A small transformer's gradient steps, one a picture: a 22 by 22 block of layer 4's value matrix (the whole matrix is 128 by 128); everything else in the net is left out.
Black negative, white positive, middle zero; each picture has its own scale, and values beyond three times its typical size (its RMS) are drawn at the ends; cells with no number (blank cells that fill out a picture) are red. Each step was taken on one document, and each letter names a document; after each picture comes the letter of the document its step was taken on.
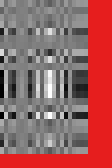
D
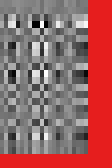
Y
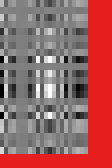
D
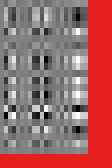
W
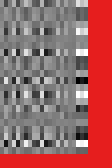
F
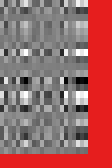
F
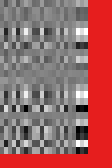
F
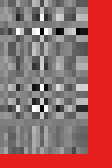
Y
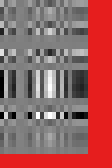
D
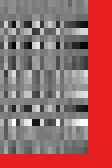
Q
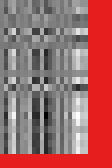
W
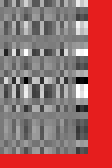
F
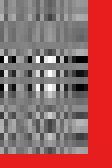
D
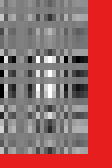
D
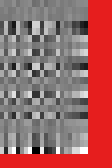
Q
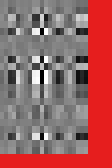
Y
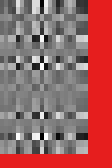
Y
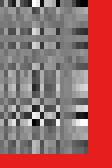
Q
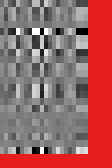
Y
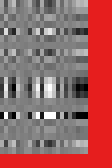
D
